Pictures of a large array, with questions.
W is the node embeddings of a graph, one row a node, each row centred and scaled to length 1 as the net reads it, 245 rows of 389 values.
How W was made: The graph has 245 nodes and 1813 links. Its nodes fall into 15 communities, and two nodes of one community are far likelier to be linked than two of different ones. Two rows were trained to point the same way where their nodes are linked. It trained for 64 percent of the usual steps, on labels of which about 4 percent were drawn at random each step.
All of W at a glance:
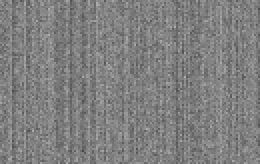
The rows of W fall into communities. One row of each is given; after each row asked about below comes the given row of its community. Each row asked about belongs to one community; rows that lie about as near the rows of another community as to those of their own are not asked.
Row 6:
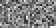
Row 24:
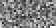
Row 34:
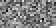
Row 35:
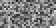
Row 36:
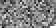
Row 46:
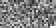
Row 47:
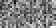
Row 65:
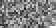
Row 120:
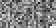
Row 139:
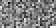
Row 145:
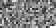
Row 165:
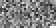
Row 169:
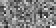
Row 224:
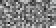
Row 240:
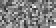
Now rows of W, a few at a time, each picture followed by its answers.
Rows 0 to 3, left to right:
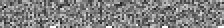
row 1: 240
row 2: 6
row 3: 34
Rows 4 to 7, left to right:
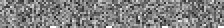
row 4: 165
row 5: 139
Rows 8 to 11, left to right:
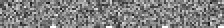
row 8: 139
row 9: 65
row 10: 65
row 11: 165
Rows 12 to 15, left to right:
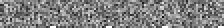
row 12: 47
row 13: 24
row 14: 35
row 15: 24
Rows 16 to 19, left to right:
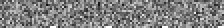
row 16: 145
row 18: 65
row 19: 145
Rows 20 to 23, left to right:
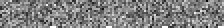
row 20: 120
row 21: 24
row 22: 145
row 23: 46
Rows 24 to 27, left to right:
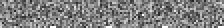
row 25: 34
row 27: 24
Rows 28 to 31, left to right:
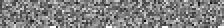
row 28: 65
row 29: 35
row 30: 46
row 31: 46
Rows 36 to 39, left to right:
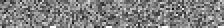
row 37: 145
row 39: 36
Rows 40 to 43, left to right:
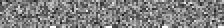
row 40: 24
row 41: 35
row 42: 34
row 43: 165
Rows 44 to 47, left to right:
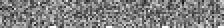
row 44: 36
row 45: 165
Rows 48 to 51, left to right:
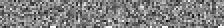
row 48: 46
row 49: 34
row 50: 24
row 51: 240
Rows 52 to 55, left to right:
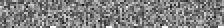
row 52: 145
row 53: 6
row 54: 6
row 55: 120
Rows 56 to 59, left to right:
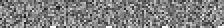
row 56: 224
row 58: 139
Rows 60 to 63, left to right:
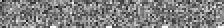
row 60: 47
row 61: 165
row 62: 224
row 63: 35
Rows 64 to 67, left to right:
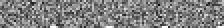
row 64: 46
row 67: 35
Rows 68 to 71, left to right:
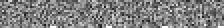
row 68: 35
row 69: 224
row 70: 145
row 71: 165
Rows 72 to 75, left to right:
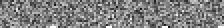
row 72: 224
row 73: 36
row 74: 145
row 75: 120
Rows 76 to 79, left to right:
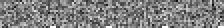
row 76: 36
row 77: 35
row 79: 24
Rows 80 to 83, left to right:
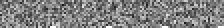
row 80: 139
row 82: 24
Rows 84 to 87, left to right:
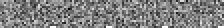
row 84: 24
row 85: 46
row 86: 169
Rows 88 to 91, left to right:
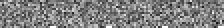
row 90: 145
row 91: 35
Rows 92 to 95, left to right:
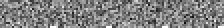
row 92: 46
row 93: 36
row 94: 120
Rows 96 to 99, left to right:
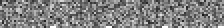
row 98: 240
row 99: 165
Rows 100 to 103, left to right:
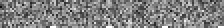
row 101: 139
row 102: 139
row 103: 240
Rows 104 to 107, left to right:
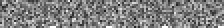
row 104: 165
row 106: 165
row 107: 145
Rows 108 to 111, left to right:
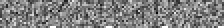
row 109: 240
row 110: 139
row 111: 145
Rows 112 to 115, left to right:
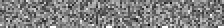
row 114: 36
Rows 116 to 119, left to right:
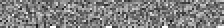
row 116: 240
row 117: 35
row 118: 120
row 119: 65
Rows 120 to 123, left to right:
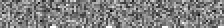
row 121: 47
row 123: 139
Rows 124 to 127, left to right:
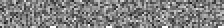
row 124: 145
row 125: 35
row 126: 169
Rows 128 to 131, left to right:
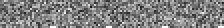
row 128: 46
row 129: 120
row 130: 65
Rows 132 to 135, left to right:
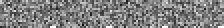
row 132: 120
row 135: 34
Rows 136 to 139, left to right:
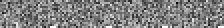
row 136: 139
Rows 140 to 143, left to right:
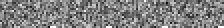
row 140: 65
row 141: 47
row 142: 34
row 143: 24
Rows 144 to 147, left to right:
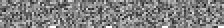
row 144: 165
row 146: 34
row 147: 36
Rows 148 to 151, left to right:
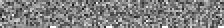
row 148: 47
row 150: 46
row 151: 224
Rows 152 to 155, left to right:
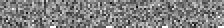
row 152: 169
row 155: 169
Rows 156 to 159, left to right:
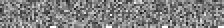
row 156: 47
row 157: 224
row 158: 120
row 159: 240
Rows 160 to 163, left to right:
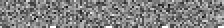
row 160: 224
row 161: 35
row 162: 65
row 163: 65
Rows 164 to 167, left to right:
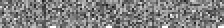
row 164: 224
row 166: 169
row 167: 120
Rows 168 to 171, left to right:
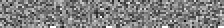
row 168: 6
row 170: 165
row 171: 46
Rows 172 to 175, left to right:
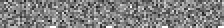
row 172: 34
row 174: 24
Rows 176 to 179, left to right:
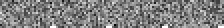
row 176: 139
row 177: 169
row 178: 120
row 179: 224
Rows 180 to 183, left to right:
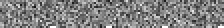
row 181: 224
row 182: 145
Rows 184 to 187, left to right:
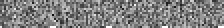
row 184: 65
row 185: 35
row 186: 145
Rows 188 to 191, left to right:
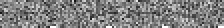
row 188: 47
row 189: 165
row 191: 47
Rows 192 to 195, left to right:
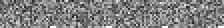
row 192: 139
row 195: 6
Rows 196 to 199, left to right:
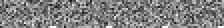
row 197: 120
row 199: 6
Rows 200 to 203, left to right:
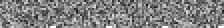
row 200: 6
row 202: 224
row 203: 224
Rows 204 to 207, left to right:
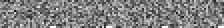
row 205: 46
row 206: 165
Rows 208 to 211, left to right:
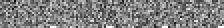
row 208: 36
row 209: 224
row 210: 224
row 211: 35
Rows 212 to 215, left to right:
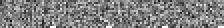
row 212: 139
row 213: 120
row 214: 36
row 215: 65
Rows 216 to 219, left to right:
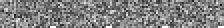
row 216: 47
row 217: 65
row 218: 36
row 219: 65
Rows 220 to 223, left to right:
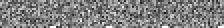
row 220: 35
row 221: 240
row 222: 165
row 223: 139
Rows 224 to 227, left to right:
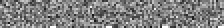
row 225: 46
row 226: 46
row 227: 169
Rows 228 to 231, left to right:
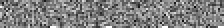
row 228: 240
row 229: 165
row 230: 35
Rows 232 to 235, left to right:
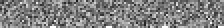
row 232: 6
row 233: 65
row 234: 120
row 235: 224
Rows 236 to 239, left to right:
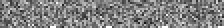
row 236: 169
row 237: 165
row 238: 35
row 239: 6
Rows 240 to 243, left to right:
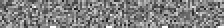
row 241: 224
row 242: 120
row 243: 34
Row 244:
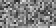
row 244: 120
